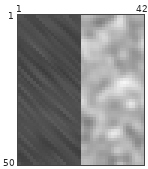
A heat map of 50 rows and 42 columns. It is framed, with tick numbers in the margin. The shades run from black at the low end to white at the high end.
The table splits into one row of 2 panels. Panel 1,1: low, slanting down to the right, faint in contrast. Panel 1,2: high, blotchy.
